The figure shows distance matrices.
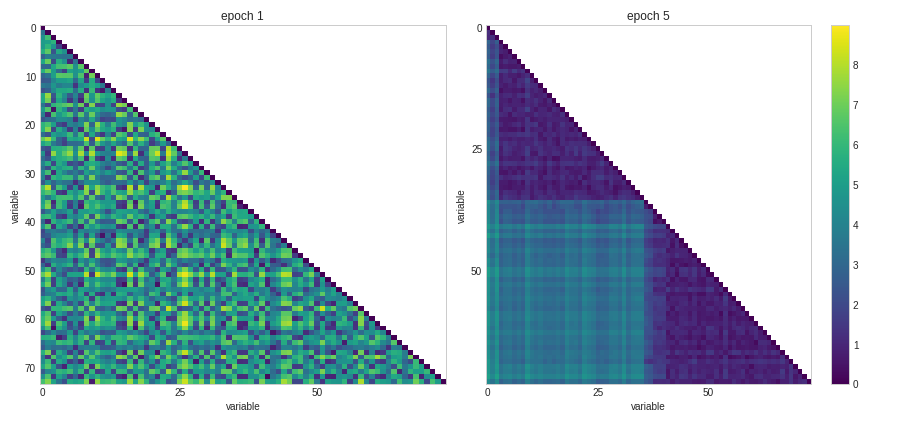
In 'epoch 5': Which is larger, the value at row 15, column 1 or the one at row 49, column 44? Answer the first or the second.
the first
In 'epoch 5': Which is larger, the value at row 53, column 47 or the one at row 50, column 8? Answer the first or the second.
the second
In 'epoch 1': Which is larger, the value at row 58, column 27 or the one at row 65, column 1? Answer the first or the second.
the second
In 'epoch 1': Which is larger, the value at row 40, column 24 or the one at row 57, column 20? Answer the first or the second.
the first
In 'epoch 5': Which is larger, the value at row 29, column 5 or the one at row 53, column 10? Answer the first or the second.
the second
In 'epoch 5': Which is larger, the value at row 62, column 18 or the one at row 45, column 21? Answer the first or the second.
the first
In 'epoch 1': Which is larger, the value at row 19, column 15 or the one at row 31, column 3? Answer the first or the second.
the second
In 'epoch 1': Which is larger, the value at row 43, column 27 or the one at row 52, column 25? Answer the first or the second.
the second
